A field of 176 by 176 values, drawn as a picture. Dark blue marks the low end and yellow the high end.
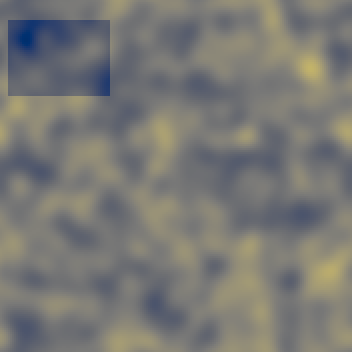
The bottom right is the ninth with the highest average. An odd patch, lower than its surroundings, sits in the top left. The top left is the roughest part. The top left is the ninth with the lowest average.
